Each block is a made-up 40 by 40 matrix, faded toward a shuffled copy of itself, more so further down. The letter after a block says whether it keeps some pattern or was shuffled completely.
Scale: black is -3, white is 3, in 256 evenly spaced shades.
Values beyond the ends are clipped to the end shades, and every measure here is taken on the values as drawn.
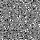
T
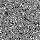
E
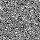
E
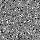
E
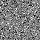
E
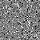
T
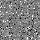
T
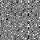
T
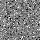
E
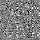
T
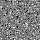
E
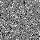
E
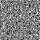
T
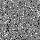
E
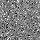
E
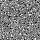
E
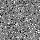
E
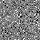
T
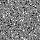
E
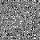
T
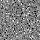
T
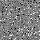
T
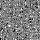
T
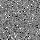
E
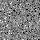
E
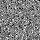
E
